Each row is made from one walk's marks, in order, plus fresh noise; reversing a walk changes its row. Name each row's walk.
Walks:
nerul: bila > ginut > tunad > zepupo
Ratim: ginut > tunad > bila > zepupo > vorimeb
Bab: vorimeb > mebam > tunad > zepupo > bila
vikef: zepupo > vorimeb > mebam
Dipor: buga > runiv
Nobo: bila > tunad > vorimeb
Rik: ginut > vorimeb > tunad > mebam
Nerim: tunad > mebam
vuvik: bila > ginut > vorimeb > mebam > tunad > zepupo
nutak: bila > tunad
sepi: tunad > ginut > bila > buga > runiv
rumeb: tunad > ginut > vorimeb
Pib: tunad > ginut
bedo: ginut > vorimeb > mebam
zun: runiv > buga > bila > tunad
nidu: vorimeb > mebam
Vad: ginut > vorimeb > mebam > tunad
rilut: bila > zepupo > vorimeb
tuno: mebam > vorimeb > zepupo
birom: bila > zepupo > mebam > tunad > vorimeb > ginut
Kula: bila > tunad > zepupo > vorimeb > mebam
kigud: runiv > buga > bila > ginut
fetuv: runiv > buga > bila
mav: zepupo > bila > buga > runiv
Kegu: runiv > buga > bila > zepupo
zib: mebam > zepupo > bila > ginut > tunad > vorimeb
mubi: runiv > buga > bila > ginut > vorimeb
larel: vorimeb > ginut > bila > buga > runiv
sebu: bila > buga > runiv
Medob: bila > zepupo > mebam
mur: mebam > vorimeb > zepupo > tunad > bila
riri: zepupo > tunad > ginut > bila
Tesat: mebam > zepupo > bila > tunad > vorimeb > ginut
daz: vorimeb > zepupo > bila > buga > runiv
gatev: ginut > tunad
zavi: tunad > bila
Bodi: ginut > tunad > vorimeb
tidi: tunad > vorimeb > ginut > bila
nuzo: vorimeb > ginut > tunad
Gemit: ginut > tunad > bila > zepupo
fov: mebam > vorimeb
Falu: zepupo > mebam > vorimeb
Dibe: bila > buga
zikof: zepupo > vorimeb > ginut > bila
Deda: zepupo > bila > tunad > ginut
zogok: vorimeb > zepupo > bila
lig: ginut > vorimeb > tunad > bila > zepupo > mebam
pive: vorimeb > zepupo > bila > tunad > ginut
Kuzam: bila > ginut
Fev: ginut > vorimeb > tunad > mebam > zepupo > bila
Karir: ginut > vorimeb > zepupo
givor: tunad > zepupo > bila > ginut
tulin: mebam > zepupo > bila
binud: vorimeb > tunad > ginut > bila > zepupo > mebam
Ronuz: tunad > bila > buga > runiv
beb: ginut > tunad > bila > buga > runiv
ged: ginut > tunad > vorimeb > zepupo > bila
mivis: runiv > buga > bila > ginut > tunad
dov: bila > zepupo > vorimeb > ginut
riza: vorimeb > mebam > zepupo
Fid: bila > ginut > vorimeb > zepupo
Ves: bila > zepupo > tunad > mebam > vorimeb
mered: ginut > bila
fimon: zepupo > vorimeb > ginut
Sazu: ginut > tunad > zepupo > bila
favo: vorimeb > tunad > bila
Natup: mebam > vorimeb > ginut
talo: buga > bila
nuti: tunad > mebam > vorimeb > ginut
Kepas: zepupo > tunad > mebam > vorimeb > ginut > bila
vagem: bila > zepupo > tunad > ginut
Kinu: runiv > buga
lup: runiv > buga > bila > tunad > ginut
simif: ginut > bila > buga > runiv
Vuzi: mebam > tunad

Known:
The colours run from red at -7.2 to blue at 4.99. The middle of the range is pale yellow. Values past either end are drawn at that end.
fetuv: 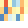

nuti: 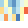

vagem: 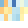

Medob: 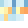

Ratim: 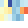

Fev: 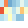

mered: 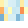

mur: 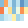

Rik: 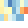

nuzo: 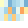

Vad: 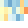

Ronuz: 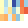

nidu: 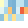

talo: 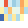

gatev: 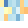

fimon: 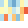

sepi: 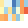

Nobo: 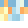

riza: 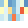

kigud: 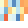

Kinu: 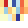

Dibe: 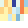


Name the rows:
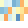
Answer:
zun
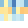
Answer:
Kula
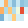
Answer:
zogok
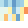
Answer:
givor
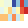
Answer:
mav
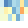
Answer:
Gemit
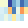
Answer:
binud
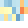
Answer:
Karir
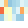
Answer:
ged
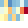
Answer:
Falu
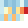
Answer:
vikef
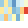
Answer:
Natup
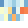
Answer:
tuno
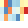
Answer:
mubi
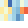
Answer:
Bodi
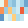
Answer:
favo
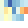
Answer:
lig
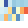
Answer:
Nerim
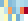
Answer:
fov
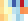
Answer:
beb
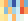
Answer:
larel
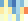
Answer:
Tesat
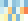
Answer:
Vuzi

